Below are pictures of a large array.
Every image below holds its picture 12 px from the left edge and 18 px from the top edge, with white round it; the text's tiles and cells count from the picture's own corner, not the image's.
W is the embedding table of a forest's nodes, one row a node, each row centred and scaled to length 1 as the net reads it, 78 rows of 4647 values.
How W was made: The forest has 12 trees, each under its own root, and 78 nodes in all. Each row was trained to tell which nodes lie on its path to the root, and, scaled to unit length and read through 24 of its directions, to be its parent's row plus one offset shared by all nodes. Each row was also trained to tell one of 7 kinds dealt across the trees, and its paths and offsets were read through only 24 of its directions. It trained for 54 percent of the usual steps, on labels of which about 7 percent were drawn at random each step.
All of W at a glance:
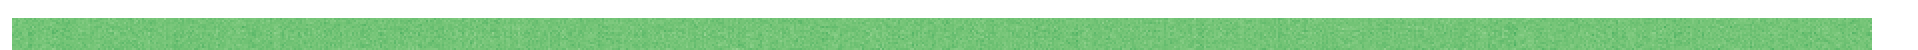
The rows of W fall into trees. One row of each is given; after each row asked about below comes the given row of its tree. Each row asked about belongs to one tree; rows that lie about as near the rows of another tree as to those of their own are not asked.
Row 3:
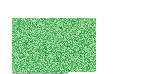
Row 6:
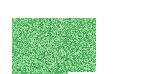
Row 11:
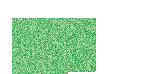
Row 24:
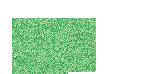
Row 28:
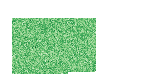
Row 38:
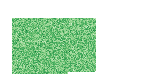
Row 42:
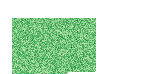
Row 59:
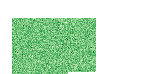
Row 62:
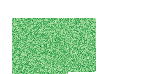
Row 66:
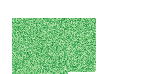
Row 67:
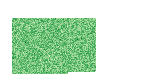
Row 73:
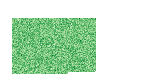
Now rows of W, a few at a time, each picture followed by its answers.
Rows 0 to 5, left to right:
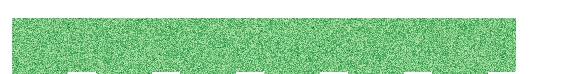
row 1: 67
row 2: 73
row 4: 59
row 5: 6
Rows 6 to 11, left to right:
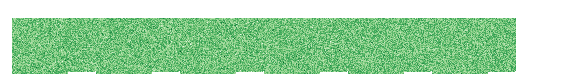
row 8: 59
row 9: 59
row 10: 42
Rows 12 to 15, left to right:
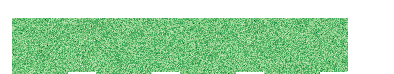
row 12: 59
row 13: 38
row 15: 3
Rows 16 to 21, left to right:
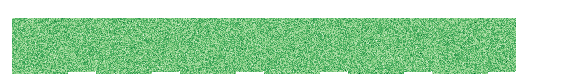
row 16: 67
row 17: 28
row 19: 24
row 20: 28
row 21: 67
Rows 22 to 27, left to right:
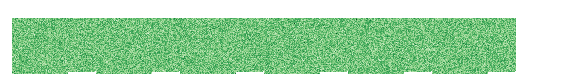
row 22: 62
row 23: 73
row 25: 73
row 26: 28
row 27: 73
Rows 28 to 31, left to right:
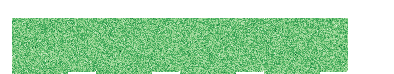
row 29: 42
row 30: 6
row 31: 62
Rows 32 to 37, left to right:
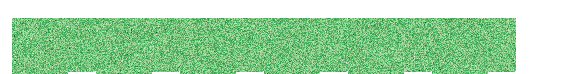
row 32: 11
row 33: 59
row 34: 28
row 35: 42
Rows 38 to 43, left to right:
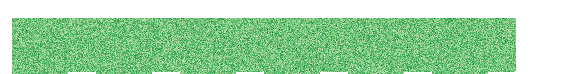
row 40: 3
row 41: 66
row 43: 42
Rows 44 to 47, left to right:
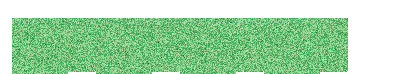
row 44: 73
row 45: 6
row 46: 38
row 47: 11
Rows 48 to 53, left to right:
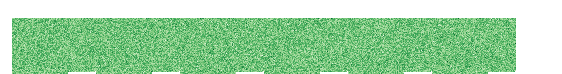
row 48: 67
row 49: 73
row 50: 62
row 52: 24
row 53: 24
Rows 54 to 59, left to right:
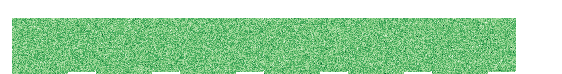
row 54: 59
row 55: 24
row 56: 67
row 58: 62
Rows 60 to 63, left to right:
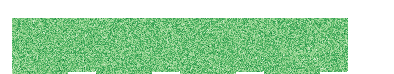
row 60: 3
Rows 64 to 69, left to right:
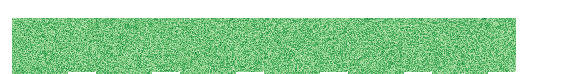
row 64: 62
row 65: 42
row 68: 66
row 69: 73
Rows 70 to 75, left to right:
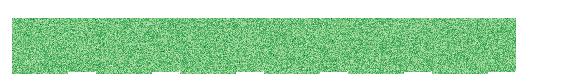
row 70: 66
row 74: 3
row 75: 59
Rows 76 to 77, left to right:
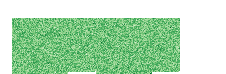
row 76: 38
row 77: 3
